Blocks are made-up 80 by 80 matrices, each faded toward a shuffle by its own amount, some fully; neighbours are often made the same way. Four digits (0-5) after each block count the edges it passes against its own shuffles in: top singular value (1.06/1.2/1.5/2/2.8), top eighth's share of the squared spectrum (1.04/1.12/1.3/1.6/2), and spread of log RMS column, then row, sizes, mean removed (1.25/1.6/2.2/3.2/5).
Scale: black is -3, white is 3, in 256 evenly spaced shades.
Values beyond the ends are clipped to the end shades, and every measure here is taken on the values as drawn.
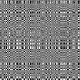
5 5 4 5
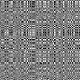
5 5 4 4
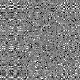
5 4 2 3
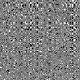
5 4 3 2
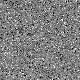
0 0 0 0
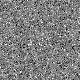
1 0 0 1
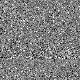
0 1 0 2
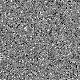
0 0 0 1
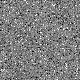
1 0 0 0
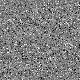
0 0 0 1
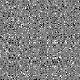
4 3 2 2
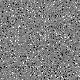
3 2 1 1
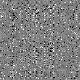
4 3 3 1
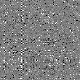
4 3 2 1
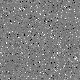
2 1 1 0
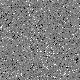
2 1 0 0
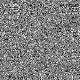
2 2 0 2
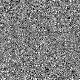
2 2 0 2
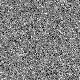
0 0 0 1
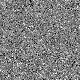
1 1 0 0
